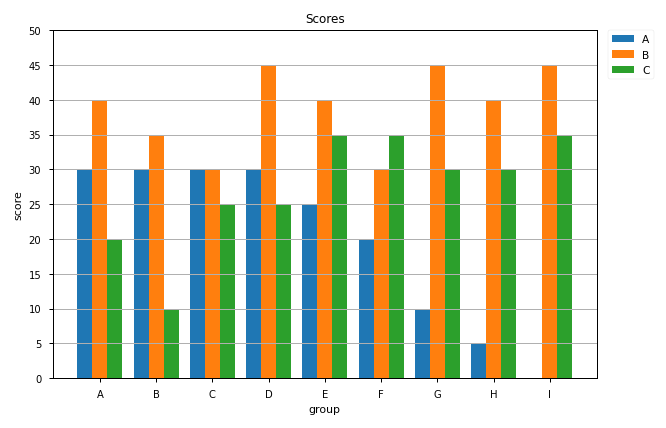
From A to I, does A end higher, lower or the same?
lower
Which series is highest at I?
B
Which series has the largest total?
B
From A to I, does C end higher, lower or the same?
higher
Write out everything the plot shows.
Title: Scores
x-axis: group, ticks A B C D E F G H I
y-axis: score, ticks 0 5 10 15 20 25 30 35 40 45 50
Legend: A, B, C
Values:
A: 30 30 30 30 25 20 10 5 0
B: 40 35 30 45 40 30 45 40 45
C: 20 10 25 25 35 35 30 30 35
